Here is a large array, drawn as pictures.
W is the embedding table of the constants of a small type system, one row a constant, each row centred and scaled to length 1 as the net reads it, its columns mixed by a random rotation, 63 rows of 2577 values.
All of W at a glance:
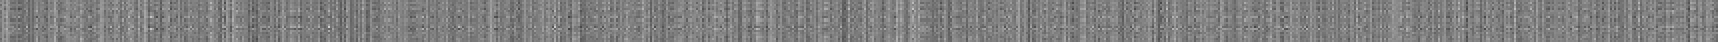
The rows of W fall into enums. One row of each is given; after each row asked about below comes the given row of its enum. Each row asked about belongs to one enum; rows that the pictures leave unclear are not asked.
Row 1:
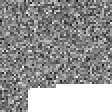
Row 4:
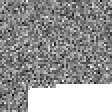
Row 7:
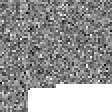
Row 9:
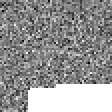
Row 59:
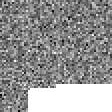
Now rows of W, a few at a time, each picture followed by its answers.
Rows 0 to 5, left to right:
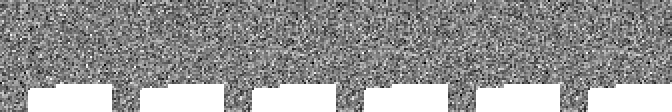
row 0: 7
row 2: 9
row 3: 9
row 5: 9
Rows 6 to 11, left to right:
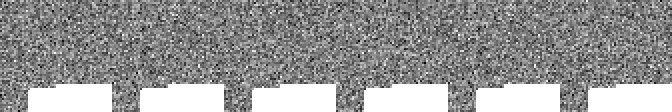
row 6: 59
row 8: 1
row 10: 7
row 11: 4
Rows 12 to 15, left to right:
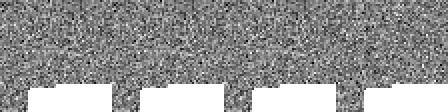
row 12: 9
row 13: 9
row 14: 9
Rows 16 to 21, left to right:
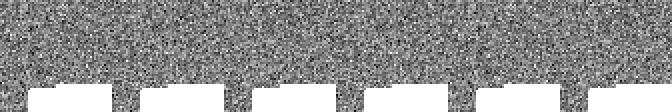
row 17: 59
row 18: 1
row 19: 59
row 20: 7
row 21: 1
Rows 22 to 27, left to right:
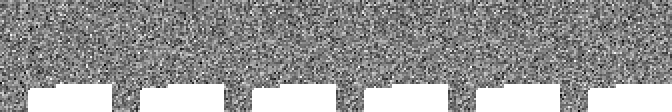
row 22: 7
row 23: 9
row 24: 1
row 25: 1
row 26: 1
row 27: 59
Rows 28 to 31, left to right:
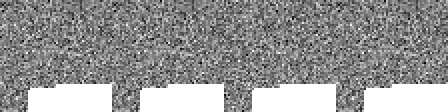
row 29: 9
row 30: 59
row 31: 9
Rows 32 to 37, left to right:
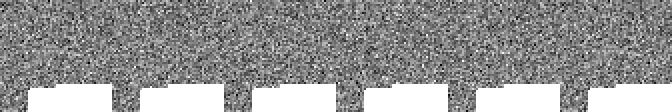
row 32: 9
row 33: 1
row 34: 4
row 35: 7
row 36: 59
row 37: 9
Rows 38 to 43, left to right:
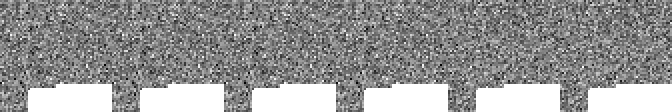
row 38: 7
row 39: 7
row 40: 7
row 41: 7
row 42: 1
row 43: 1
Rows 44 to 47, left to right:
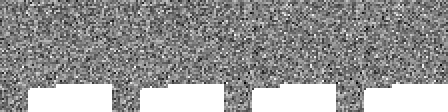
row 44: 1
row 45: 1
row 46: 7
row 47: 7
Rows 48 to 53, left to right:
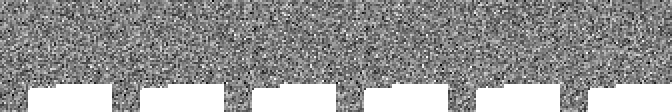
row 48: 4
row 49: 4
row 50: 7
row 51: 7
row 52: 1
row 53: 9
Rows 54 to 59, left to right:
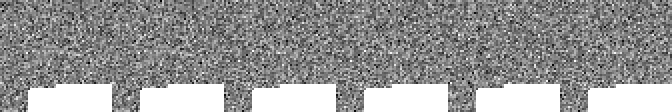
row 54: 9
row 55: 9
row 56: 59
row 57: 59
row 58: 7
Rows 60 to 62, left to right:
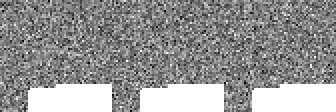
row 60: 9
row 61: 59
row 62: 7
